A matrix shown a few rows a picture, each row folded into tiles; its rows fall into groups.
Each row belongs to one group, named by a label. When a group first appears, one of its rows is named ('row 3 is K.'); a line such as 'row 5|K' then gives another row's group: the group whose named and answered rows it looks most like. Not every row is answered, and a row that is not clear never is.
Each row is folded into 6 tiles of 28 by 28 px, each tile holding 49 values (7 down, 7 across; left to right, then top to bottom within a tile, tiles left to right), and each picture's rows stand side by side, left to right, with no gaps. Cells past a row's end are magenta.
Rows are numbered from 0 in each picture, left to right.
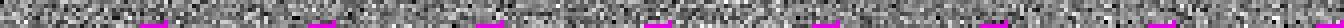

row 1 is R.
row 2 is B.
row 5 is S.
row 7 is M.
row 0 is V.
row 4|R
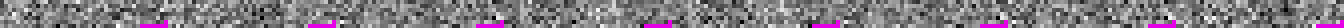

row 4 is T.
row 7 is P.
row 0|V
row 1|P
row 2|B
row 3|T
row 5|B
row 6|B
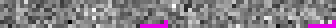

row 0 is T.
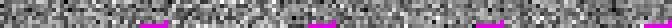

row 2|M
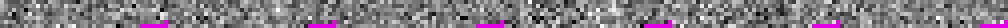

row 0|B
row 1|T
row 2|R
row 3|T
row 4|P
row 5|M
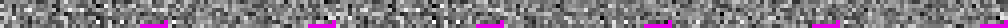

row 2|S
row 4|V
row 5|B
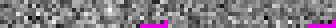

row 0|T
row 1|S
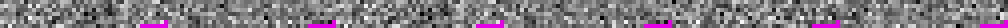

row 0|P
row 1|S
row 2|P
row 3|S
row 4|V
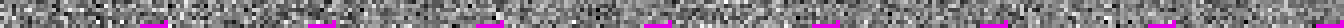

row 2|B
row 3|P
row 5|V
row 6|M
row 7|T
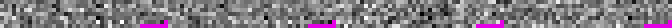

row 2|P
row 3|R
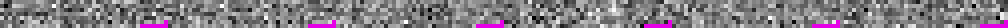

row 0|M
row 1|M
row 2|P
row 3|T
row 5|B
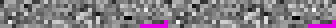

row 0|R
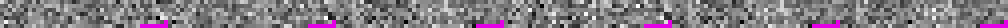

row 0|B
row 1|V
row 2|T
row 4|T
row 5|T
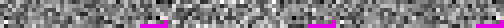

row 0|B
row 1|R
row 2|B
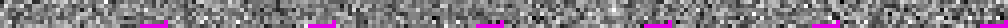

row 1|P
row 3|T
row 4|V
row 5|V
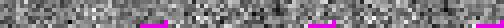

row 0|T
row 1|P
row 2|P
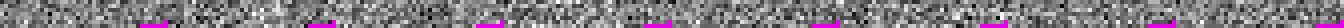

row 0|V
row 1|T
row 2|P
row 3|R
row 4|V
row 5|B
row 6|S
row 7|V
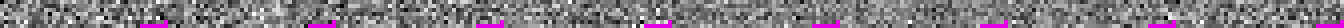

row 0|V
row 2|M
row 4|R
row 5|P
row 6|B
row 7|V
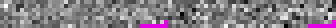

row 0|M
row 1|B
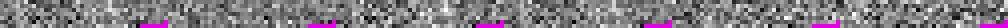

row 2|T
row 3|T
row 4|B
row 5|V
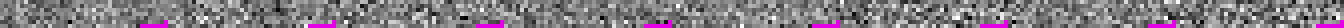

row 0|T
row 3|S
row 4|M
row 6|V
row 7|B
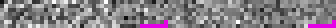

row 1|P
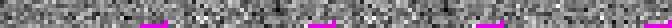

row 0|R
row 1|P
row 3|M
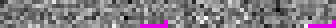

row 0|R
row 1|P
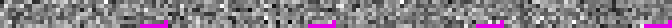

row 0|R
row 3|P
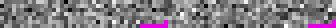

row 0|M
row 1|V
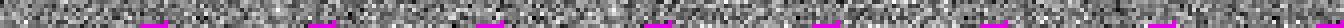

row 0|V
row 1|T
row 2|B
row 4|R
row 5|R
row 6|P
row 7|S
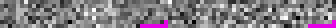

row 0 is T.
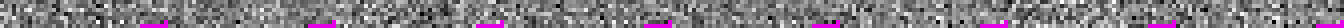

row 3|S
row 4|S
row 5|M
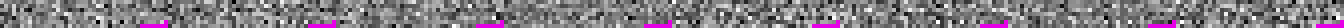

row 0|M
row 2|V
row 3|R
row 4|B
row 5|S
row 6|S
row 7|B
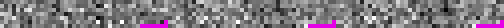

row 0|S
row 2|P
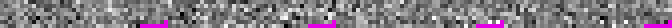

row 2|M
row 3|S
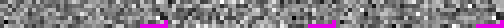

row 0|V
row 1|R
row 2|V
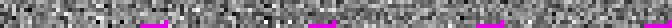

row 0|M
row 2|R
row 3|V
